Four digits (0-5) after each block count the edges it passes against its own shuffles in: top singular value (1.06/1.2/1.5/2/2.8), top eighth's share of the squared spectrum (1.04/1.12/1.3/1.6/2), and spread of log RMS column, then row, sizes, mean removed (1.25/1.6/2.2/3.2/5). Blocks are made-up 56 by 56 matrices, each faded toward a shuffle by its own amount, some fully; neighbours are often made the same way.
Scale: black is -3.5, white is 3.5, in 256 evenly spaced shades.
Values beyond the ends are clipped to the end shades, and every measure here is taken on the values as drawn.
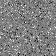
0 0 0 0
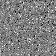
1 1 0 0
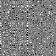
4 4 2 1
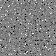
1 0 0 0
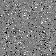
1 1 1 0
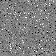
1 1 0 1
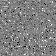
1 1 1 1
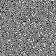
2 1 0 0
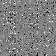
3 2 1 1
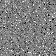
0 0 0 0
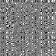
4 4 3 2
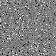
2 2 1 0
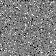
0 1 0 0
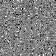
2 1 0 0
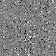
3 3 2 1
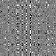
4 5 3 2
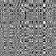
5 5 3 3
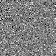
3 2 1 1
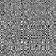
4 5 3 3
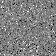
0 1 0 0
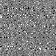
3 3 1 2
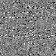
3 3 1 2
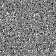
2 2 0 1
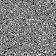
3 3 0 2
